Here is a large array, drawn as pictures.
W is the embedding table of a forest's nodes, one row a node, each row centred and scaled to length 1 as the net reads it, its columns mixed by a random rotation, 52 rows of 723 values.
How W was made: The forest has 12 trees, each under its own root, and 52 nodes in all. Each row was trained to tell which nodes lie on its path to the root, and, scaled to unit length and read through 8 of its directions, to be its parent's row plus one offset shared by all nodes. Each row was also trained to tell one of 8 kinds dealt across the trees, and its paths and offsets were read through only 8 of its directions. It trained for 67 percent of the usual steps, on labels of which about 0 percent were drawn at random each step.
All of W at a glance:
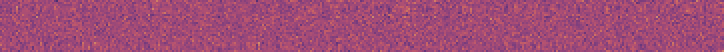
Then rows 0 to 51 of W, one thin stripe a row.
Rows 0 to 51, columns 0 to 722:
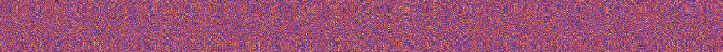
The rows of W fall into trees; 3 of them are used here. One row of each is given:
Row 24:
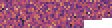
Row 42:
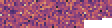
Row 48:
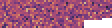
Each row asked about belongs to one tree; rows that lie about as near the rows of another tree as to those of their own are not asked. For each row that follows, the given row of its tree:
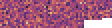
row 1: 24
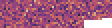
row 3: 48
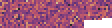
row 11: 24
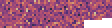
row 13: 48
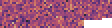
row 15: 42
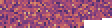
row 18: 42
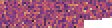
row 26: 42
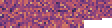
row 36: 42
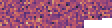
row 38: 24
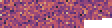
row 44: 42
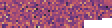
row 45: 48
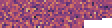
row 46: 48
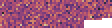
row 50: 24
